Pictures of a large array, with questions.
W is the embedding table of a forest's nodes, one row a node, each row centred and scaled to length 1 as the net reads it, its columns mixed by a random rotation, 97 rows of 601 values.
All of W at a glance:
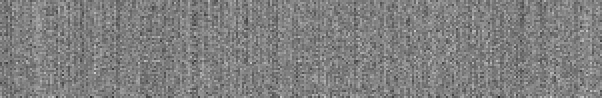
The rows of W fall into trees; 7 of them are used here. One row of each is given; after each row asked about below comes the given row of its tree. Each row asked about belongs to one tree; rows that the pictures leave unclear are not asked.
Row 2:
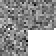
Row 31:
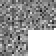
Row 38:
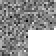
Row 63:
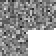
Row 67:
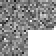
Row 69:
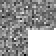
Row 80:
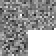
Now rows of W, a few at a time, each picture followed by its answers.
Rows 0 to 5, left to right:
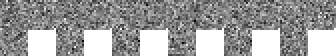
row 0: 63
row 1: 2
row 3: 38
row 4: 2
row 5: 80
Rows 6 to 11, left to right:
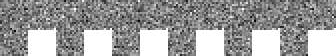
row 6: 67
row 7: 38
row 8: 38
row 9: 67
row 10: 38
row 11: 63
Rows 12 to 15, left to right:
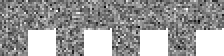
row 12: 38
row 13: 69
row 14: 2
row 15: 38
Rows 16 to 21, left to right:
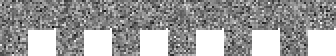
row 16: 31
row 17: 63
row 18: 2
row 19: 31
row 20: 2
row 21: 80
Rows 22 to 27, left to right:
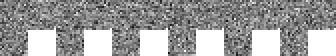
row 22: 67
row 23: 2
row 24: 2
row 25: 31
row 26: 67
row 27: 38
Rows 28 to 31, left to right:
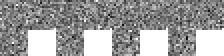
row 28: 2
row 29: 63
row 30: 31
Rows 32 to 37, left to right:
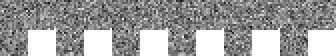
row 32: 67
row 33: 63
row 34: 67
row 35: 63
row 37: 2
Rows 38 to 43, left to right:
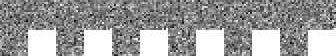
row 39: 31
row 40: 31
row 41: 69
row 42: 38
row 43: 67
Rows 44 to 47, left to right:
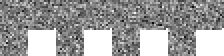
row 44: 2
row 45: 80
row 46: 69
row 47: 63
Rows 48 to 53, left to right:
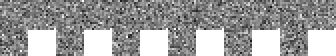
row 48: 80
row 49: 38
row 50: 63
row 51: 38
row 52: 2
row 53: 80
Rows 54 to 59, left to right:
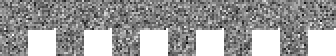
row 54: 2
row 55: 38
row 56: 69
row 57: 31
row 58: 67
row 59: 80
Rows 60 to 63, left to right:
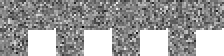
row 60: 2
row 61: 2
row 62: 63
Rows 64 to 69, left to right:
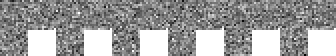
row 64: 63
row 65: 69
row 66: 80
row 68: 31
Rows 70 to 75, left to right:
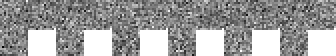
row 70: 38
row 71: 67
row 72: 80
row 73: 69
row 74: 31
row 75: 67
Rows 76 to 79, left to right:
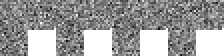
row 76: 80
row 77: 80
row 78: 63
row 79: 67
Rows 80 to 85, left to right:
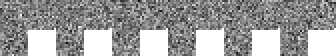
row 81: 67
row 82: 63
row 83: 67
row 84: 67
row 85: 38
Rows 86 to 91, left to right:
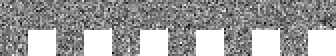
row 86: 31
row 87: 38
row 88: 31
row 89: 2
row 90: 69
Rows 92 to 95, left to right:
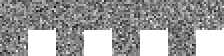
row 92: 31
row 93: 2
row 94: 80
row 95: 80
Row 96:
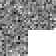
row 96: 31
